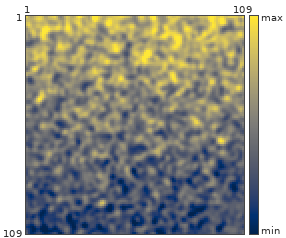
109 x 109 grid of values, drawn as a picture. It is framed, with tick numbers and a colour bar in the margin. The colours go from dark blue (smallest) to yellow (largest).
Stripes: none. Lone odd cells: none. Slope: up to the top. Average level on the scale: 50%. Grain: blotchy.
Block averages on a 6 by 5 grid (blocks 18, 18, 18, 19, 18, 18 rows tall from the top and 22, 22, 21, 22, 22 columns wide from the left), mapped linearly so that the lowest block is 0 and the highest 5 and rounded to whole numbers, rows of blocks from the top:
5 5 5 5 5 / 4 4 4 4 4 / 3 3 3 3 3 / 2 2 2 2 2 / 1 1 1 1 1 / 0 0 0 0 1
